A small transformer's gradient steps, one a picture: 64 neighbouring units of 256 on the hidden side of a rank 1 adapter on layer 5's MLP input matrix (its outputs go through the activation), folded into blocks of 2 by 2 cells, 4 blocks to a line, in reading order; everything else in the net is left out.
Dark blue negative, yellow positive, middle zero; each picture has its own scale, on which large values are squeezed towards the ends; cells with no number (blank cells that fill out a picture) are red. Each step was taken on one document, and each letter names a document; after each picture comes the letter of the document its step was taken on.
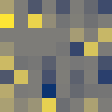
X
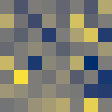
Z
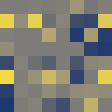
X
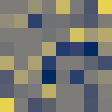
X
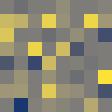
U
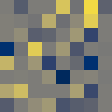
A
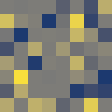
Z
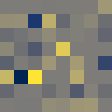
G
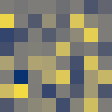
A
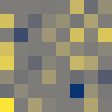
Z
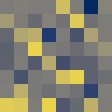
A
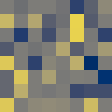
Z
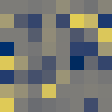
X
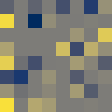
X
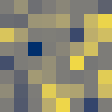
U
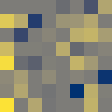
Z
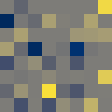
U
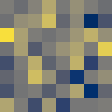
G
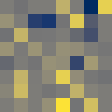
A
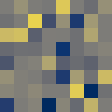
A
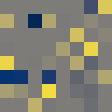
X
